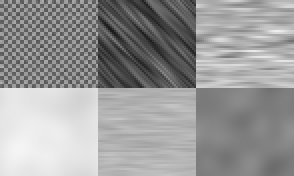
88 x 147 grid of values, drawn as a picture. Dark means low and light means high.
The table splits into 2 rows of 3 panels. Panel 1,1: middling, checkered, strong in contrast. Panel 1,2: low, slanting down to the right. Panel 1,3: high, streaked across. Panel 2,1: very high, smooth, faint in contrast. Panel 2,2: high, streaked across, faint in contrast. Panel 2,3: middling, smooth, faint in contrast.
